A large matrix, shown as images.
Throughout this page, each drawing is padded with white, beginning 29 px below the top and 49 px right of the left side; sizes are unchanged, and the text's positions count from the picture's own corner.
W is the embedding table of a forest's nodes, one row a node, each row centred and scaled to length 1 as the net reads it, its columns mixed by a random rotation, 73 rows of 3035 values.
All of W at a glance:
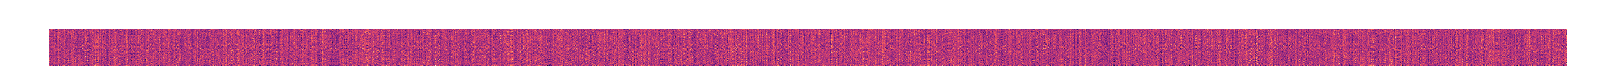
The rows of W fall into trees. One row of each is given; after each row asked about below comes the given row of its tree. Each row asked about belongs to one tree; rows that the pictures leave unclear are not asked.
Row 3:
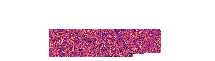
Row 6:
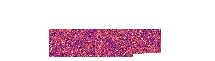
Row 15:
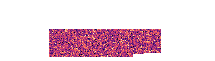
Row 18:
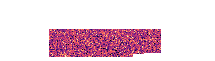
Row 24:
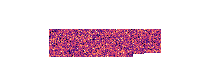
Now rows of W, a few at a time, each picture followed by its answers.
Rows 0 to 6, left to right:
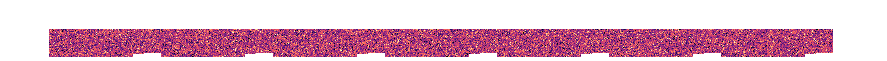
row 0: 18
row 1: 15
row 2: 6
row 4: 6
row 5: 18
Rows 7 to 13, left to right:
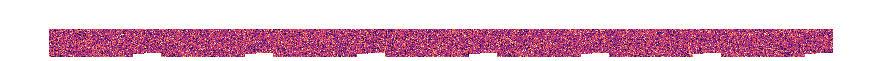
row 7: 24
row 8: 6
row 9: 3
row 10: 24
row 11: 6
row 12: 15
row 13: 18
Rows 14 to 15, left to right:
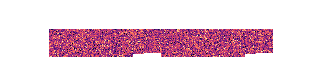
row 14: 3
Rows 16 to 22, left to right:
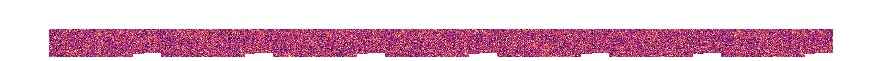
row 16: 6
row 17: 15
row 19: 15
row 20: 24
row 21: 15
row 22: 15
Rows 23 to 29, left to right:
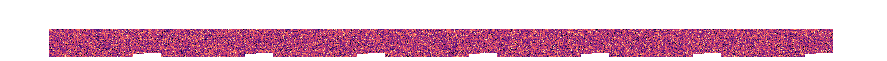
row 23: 18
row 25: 18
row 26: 18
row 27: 15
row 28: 6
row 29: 15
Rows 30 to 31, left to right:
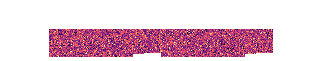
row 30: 3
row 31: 6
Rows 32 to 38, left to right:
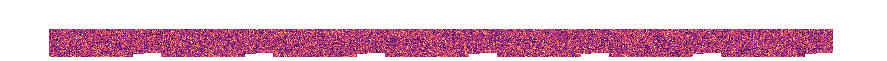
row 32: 24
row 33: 24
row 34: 18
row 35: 15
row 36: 15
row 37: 18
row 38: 24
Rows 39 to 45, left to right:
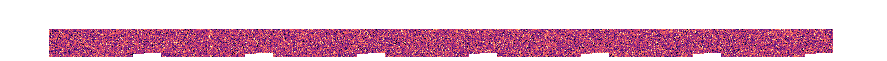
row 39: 24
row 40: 6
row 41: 3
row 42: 15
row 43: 6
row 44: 18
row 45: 18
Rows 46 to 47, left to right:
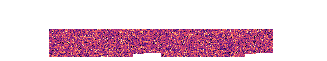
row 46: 15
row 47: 18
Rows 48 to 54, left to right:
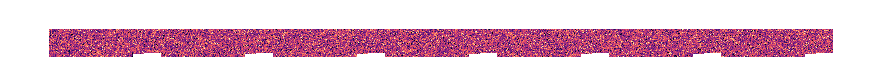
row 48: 24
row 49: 6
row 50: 18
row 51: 6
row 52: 18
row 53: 3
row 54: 6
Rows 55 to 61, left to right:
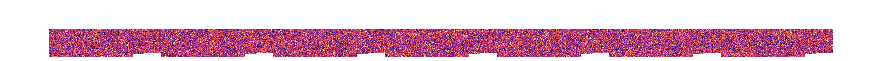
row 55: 15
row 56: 6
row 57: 3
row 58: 18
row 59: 6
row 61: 18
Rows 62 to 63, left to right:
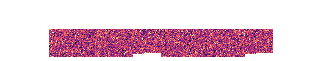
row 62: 6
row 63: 6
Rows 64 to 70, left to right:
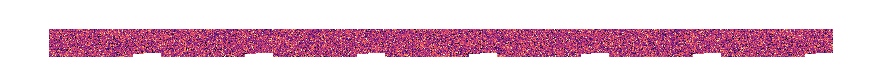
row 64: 18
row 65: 3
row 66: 6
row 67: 24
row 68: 15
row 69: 3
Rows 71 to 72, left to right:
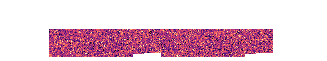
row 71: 3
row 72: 18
